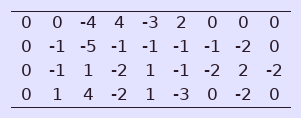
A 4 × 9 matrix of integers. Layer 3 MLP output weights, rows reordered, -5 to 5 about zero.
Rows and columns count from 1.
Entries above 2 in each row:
1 0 0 1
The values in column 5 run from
-3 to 1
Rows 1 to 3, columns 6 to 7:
2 0 / -1 -1 / -1 -2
